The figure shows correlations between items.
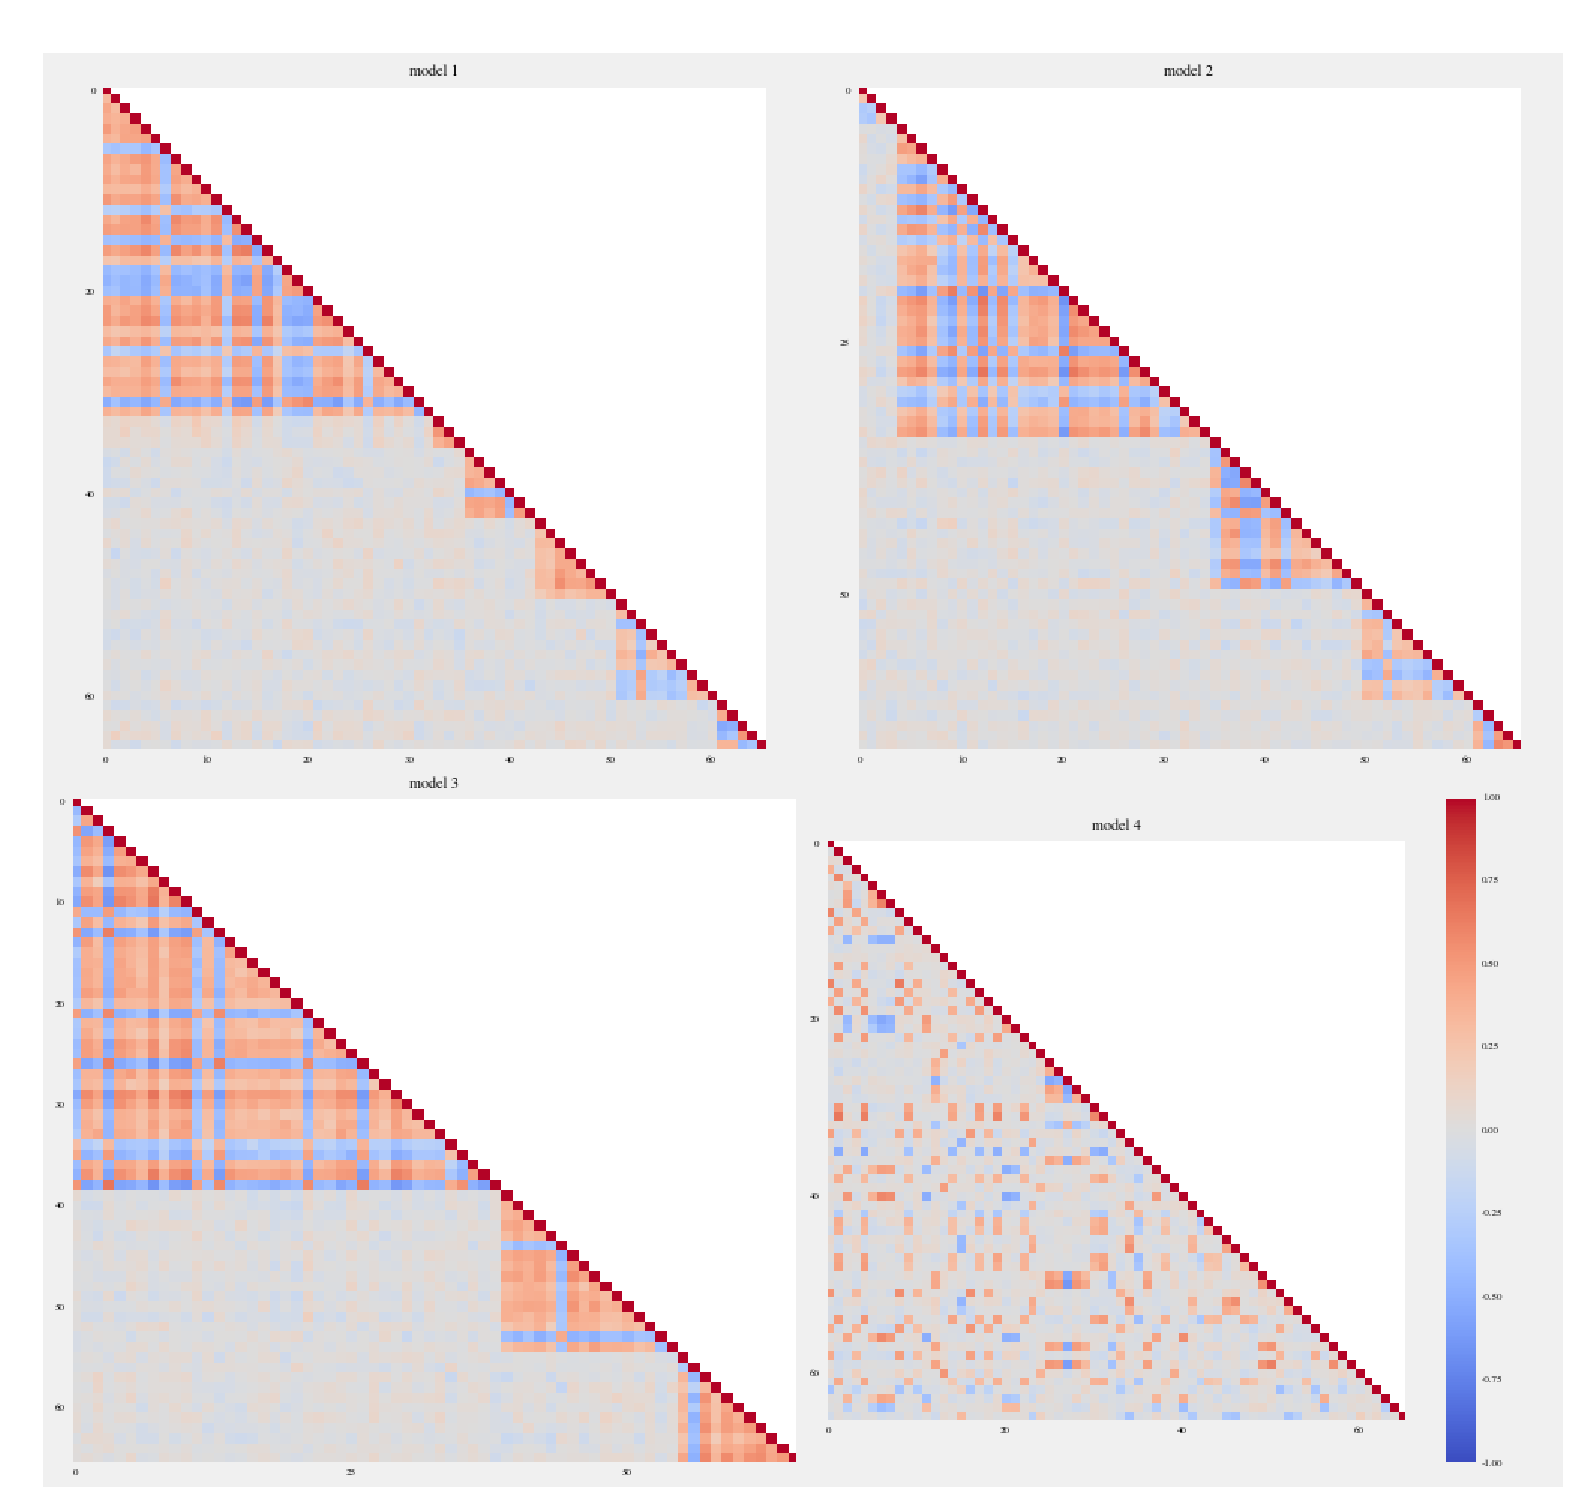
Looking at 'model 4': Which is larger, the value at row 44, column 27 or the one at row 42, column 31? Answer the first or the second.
the first
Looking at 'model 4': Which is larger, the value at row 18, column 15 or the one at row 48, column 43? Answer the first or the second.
the second
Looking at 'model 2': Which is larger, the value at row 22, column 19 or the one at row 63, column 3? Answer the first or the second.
the first
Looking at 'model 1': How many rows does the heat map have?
66
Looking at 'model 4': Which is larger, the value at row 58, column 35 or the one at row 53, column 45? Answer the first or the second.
the second
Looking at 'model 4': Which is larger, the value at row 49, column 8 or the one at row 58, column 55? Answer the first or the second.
the second
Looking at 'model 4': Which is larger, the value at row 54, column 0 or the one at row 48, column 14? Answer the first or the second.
the second
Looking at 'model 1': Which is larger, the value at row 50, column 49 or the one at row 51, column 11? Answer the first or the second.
the first
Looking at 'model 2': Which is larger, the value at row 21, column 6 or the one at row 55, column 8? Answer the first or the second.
the first
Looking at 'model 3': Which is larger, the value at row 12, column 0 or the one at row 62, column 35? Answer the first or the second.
the second
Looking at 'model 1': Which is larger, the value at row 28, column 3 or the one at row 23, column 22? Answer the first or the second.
the second
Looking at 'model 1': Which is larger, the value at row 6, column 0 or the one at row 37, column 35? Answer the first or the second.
the second
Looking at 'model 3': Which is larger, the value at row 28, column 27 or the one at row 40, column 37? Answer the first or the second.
the first
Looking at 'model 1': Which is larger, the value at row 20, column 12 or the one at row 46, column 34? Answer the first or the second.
the first
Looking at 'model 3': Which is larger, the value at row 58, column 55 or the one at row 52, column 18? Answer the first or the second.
the first
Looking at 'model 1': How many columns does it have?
66
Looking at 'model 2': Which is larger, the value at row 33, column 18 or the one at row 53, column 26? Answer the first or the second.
the first
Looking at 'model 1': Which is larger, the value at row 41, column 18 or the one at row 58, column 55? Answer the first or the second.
the first
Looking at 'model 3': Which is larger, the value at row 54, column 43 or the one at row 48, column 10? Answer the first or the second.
the first
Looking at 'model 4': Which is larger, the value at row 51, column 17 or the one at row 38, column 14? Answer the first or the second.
the second
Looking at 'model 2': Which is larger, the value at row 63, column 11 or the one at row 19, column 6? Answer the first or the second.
the second
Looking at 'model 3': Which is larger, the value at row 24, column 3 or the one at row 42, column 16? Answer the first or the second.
the second
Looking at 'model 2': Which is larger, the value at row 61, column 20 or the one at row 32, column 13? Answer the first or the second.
the first
